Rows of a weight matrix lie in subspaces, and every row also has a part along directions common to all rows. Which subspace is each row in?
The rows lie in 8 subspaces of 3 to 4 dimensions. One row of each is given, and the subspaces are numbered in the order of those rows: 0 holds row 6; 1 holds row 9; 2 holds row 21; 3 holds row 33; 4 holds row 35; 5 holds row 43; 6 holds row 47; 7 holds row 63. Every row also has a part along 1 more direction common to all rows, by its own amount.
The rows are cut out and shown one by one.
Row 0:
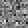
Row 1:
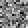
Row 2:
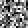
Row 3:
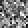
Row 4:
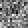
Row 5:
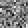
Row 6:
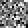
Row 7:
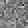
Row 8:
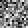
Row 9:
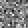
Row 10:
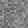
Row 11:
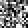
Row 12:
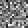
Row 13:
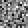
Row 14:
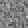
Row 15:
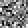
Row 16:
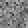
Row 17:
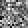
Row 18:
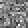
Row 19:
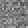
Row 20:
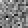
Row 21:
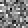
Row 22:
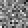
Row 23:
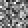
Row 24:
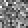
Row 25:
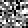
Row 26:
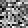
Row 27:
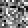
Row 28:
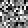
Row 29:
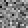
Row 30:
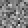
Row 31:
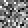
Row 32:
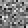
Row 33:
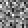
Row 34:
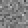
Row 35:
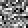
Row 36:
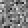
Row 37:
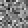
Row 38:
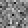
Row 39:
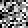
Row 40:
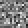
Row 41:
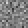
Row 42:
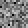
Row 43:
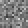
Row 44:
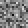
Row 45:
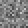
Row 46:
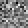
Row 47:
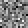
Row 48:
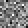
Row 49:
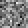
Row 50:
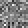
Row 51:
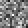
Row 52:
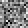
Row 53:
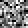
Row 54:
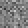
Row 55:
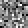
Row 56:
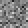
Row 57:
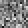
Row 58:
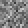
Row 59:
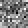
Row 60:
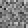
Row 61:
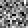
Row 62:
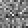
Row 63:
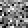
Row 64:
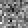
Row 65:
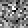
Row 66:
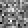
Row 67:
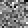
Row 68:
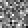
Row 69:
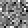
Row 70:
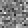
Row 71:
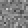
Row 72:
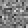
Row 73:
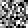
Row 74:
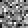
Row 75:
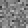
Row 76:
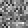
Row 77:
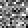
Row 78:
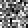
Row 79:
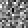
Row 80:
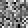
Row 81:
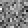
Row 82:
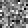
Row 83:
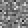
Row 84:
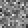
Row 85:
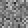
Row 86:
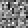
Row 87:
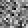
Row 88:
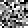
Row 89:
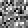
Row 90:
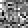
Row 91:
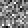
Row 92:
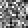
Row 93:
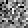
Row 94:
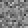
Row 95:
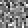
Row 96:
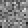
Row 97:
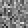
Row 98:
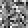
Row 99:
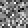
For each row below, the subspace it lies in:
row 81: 7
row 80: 6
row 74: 1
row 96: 1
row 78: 7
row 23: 2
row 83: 6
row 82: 7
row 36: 2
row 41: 3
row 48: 3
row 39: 1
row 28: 4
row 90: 2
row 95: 3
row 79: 3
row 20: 5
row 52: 5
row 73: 0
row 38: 7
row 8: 5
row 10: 5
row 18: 2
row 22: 1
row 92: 0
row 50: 4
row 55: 6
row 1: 5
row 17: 2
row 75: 7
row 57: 6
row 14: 3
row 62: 5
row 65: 5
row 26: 2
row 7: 3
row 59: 7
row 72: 4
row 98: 2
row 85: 6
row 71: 4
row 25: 1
